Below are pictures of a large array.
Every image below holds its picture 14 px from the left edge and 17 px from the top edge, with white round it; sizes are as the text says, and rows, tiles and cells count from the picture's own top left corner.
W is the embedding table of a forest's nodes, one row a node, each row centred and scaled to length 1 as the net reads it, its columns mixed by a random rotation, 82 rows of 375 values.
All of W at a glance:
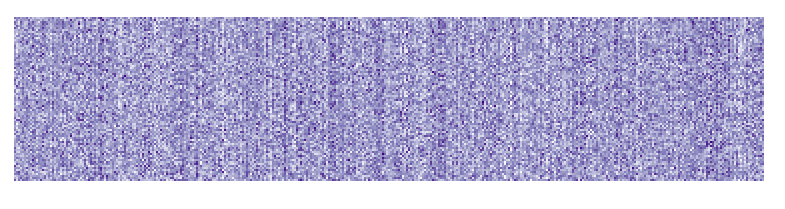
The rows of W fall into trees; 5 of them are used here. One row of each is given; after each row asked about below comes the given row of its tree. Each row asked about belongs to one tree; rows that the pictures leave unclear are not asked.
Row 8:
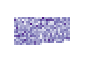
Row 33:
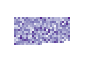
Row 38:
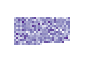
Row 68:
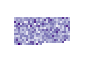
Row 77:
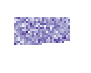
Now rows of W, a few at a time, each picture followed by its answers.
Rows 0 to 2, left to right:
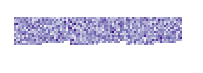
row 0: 77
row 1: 68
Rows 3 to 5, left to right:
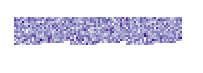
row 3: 8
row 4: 68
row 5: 8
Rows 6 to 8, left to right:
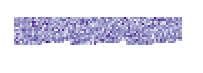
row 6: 38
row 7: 33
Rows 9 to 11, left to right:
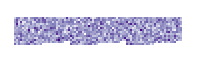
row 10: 8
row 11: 68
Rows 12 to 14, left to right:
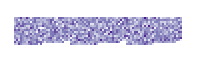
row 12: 68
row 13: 33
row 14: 8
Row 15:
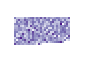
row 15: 33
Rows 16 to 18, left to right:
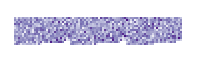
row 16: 33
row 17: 33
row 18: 8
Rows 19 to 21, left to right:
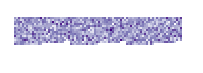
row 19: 33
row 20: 68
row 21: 33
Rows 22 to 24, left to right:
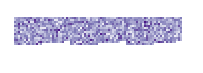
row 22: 68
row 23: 77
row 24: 38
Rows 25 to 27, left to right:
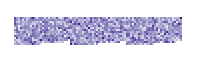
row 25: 8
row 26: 68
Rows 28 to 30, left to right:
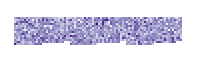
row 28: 77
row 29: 8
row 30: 38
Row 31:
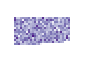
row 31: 8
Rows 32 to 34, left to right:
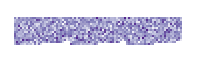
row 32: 33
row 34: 68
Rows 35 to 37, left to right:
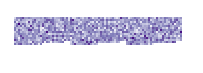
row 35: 68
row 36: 8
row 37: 33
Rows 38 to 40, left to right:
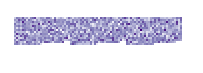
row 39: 33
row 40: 77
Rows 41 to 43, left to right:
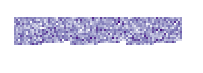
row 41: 68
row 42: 33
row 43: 33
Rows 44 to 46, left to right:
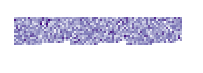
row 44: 8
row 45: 33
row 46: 8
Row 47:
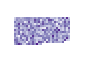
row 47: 68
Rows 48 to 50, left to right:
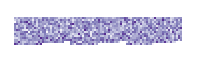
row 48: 77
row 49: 77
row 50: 8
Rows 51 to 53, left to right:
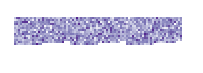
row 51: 77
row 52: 68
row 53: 33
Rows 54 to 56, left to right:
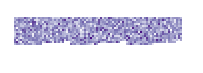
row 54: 38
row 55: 33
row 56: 8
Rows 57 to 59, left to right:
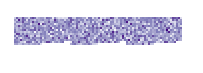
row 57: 38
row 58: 8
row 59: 68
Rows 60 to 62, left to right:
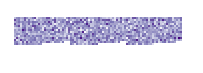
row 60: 38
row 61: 77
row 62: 8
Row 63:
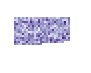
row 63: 77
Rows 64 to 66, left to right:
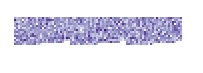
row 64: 8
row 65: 33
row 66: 33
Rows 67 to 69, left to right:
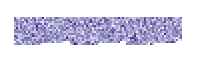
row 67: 8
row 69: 33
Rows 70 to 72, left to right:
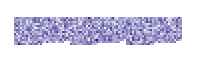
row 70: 68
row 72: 68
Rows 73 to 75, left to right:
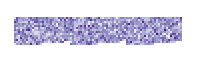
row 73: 68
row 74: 8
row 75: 77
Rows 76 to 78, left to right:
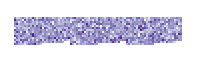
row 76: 8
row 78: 77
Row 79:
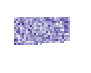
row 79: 68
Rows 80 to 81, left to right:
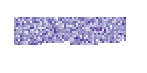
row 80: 68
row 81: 33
